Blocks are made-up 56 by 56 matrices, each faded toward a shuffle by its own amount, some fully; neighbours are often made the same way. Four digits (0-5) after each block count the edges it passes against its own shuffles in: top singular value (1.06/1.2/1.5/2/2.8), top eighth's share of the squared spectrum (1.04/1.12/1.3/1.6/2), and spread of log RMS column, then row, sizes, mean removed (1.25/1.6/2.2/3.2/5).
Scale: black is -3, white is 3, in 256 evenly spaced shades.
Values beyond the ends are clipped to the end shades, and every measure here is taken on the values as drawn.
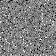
0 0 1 0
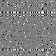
4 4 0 2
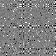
4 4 2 2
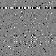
4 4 1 2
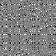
4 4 2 2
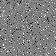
0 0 0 0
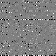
4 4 1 2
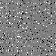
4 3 1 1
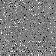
3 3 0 1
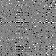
4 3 2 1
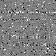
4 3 0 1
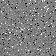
0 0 0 0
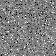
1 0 0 0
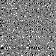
3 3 1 2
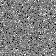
0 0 0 0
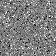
1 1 0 0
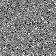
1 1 0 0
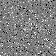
0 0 0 0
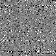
2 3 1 2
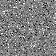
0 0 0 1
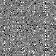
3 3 2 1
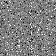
2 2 0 0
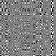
4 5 3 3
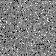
2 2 0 0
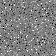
0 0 0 0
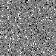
2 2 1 0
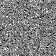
1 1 0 0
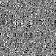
3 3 1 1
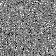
2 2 0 0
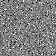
2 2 0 0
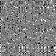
4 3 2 2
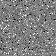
2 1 0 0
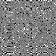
4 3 1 2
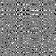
4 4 2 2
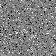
2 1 0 0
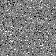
2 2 0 0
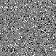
3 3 1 1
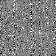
2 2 3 0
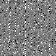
2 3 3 0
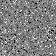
0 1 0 0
